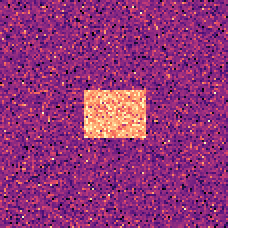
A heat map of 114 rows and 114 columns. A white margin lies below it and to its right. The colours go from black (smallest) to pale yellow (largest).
Overall the values sit about 40% of the way up the scale. In the centre lies a patch that is higher than the rest. The centre is the ninth with the highest average.
